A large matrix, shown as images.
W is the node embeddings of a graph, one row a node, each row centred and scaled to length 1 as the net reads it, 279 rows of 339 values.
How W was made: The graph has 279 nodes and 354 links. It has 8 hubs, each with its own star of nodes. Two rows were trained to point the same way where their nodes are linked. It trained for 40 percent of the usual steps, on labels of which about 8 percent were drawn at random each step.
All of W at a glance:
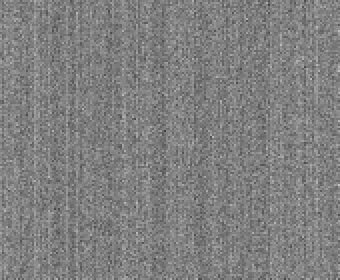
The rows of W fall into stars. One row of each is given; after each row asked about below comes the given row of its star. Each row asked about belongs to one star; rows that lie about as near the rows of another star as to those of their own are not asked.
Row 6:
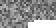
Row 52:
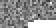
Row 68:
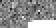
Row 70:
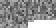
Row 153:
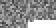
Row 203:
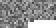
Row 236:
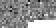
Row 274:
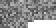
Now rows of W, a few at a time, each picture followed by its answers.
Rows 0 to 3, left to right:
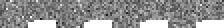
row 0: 236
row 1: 274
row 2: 236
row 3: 52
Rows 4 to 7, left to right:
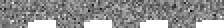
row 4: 68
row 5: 70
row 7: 203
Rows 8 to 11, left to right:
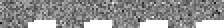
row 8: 274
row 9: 52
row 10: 153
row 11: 153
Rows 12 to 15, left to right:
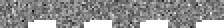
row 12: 70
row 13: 236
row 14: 274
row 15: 52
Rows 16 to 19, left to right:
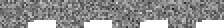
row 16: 274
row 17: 52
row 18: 68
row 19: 203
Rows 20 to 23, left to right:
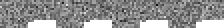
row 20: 153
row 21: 236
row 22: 153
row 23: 68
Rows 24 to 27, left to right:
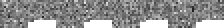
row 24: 203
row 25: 52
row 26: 70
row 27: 203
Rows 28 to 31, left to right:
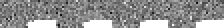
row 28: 70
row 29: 274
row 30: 68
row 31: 68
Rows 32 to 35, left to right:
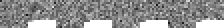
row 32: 68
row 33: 203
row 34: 153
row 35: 274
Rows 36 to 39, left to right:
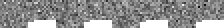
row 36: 68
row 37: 274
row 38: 68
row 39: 70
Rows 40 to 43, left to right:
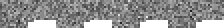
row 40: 203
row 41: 70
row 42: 6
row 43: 203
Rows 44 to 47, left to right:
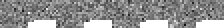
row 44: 68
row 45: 203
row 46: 52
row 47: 6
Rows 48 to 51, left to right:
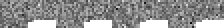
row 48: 203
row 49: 153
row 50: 203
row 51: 70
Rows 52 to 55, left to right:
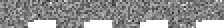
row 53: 153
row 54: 68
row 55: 153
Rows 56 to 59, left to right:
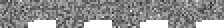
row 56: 274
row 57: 203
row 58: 274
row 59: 70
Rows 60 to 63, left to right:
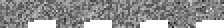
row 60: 203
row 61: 203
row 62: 236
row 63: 274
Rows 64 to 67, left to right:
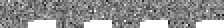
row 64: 70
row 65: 274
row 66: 68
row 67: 274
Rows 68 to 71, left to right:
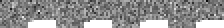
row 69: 52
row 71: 236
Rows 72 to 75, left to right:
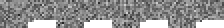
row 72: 203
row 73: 52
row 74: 70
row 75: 70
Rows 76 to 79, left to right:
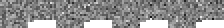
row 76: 153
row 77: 52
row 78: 6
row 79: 52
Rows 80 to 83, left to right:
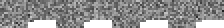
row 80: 236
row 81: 274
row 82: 52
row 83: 6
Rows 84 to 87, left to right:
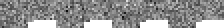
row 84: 68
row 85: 236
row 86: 70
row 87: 274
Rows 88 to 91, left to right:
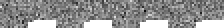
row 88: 70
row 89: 153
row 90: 70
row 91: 6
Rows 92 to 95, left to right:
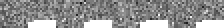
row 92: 274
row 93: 236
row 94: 236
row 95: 68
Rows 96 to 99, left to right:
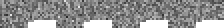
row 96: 203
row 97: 70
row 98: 52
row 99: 203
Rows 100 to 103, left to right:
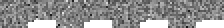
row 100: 274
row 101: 52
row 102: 274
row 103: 6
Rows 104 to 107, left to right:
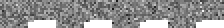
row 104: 70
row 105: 236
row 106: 68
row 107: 274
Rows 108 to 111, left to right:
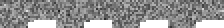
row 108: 274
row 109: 236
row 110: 68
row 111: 153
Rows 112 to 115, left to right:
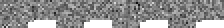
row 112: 274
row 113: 68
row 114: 236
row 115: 236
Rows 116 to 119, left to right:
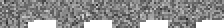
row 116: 70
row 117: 236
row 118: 274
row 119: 52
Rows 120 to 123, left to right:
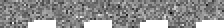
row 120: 6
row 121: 236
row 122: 203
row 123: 6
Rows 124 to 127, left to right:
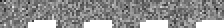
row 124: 68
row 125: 153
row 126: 236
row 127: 274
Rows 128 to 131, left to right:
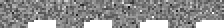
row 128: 68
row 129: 236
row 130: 153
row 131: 153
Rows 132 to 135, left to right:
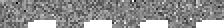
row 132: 203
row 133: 6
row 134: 52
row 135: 52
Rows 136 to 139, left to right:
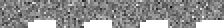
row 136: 274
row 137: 70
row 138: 70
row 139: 6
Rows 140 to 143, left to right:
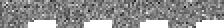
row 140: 203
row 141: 70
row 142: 153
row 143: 274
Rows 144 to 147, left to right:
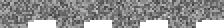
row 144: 68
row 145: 70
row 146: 68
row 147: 52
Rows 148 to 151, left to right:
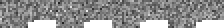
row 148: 236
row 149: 52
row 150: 6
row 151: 203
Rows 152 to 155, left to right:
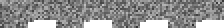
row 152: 203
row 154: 68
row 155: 52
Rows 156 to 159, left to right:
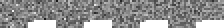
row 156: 153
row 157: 68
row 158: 203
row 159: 52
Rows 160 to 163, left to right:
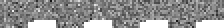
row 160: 203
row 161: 274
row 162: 274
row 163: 153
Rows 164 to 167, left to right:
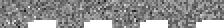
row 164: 6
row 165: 6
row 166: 68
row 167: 203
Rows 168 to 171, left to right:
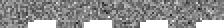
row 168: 70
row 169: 153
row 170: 68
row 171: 52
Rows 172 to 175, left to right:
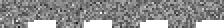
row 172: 6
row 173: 153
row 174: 236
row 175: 153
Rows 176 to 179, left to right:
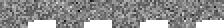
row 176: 68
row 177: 203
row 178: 203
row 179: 68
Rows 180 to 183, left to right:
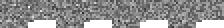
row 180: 52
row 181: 52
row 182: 70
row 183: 203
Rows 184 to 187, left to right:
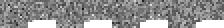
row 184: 236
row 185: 70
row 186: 274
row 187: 203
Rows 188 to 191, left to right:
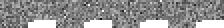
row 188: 274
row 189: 52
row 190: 153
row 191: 236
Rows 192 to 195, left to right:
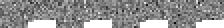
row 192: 6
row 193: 52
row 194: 153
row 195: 52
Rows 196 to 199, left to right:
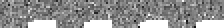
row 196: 236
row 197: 68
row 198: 70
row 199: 70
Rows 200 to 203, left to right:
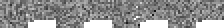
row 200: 52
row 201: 203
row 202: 6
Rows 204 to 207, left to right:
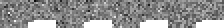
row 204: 203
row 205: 274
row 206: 70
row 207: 203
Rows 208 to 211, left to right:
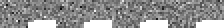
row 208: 70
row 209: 203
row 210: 52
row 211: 203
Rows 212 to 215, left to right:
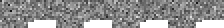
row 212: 236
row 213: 153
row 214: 236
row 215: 68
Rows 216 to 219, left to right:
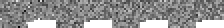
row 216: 6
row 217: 203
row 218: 153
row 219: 236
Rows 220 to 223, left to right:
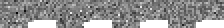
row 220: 6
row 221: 274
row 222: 6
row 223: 70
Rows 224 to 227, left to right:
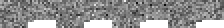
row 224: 153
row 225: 274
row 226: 6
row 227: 274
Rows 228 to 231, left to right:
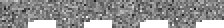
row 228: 203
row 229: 236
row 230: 236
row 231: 68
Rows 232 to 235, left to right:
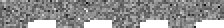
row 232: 203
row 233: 52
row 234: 274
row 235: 70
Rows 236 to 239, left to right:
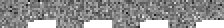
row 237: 153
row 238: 236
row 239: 6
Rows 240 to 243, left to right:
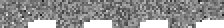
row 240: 6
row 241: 153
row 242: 68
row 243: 274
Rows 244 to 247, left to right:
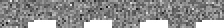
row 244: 52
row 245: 70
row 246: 153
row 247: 52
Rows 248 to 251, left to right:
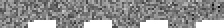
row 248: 236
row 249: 68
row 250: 52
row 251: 70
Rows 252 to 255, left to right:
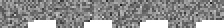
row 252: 236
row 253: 274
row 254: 68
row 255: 236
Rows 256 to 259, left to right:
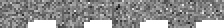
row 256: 153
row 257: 274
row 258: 203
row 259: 153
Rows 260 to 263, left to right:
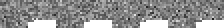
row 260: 274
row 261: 203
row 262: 68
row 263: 52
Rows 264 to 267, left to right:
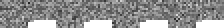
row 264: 68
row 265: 70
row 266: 153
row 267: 70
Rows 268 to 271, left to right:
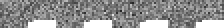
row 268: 203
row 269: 153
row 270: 153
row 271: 153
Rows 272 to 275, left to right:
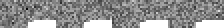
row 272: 68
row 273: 6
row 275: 153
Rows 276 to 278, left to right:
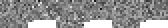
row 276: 236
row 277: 6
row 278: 52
